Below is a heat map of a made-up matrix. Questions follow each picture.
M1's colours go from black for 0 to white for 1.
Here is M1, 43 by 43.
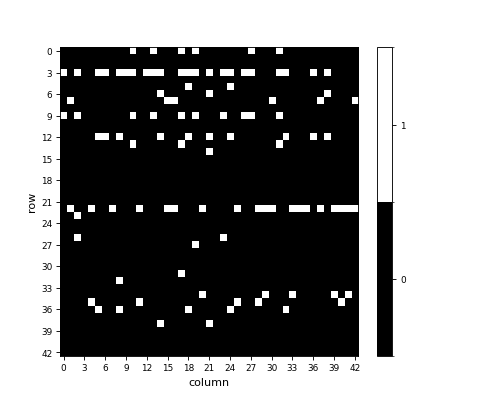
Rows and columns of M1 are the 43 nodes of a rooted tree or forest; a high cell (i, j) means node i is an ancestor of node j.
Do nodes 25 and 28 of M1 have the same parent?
yes
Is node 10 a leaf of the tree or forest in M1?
yes
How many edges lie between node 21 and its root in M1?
5
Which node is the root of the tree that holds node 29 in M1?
22
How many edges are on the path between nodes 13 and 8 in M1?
7
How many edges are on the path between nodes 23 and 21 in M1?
8
